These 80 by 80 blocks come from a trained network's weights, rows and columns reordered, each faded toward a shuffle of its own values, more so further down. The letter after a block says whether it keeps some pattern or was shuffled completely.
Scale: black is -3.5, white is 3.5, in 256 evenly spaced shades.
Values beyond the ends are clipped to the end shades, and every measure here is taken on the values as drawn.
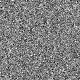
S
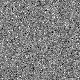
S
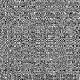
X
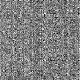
X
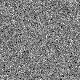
S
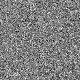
S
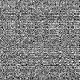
X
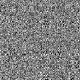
X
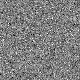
S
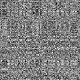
X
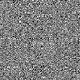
X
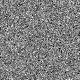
S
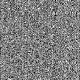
X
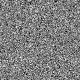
S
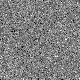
S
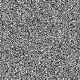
X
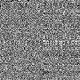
X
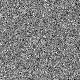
S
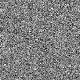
X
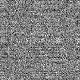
X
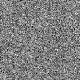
X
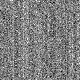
X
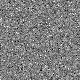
S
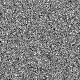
S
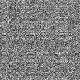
X
